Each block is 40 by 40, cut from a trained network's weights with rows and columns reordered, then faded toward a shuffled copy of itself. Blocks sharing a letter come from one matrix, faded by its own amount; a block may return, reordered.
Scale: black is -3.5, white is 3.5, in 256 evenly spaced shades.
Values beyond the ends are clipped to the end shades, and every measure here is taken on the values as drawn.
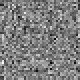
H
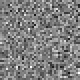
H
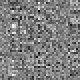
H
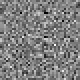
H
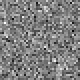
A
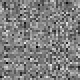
H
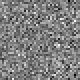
A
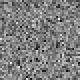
A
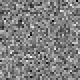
A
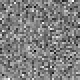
A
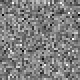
A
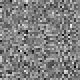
H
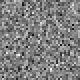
H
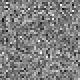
A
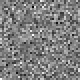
A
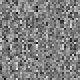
H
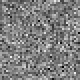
A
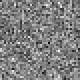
A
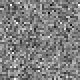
A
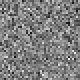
A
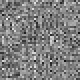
H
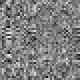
H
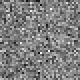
A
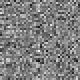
H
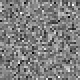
A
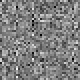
H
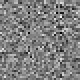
H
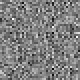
H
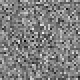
A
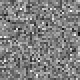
A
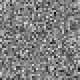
A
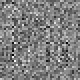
H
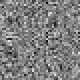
H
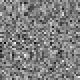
H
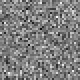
A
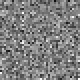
A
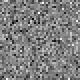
A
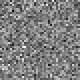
A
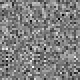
H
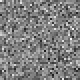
A
